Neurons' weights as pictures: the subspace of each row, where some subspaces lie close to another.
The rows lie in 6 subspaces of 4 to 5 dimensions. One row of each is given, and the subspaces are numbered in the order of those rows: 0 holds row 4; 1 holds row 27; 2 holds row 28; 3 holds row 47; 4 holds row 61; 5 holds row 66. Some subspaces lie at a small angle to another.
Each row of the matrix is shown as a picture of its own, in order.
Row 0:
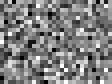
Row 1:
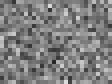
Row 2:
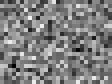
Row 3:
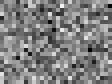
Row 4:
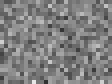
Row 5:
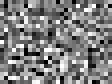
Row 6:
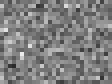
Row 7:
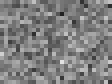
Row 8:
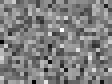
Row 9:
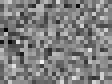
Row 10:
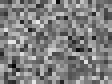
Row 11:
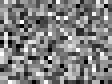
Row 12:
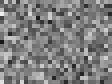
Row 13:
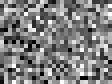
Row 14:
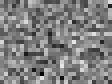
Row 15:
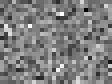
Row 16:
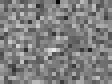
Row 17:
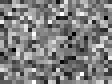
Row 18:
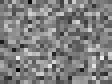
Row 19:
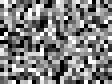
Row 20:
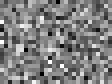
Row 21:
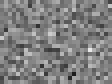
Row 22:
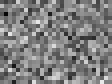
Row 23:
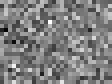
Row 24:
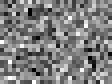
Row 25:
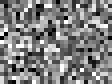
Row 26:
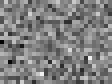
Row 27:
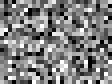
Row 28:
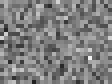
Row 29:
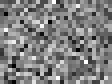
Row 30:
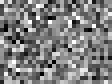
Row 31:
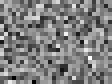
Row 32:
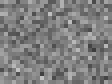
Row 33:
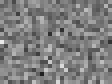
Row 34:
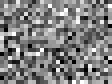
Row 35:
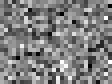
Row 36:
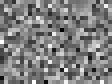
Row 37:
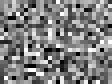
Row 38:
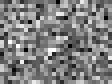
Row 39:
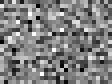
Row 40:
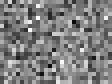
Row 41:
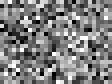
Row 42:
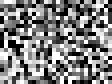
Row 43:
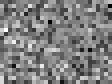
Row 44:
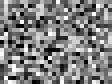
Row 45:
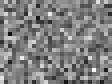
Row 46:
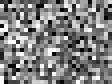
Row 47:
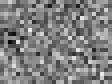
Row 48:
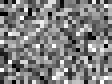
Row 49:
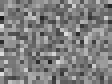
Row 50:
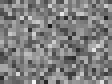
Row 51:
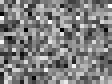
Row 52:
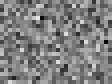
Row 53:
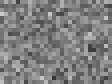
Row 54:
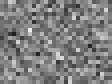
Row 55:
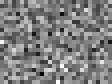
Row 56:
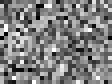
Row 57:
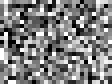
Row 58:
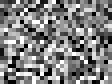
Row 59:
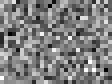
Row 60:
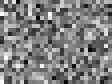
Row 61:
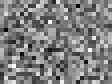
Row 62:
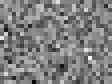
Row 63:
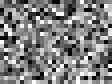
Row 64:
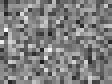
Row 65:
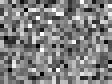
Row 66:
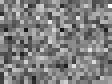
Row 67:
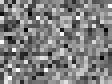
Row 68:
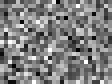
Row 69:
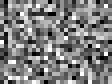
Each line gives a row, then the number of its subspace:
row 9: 3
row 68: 4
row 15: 5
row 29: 4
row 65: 5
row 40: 1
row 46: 1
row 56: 2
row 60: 2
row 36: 0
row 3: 5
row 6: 3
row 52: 5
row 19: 2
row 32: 2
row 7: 3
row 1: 3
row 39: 0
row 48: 2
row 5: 4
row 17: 0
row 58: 4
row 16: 4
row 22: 1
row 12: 2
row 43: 1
